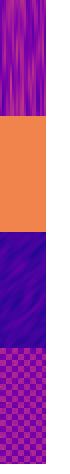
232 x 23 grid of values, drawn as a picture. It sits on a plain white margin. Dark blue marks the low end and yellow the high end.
The table splits into 4 rows of 1 panel. Panel 1,1: low, streaked downward. Panel 2,1: high, flat. Panel 3,1: very low, slanting up to the right, faint in contrast. Panel 4,1: low, checkered.
